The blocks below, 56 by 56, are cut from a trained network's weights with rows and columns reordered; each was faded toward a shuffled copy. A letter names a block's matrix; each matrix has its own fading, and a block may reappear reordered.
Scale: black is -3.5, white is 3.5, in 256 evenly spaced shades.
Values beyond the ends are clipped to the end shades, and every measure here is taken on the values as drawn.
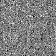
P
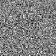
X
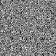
X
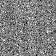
P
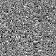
X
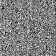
P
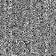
P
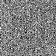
P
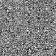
X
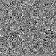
X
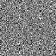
X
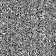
P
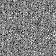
P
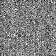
P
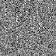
X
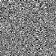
X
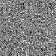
X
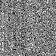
P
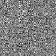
X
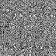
X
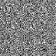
X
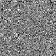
X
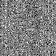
P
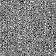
P
